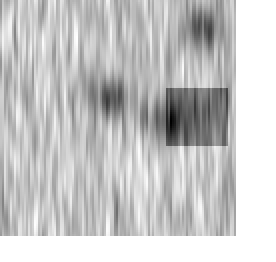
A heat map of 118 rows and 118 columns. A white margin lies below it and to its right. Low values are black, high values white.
The ninth with the lowest average is the middle right. There are three dips. On average the colour sits 70% of the way up the scale. In the middle right lies a patch that is lower than the rest. The values are skewed, with a long tail toward low values.
